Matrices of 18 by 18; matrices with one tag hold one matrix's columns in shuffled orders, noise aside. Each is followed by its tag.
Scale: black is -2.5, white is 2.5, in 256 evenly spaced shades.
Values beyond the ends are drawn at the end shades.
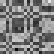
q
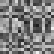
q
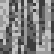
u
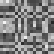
q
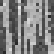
u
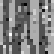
u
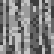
u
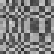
q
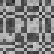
q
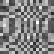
q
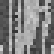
u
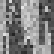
u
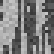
u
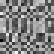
q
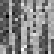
u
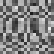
q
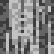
u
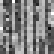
u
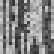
u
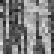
u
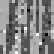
u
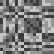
q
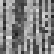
u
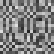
q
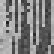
u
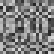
q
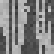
u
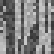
u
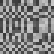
q
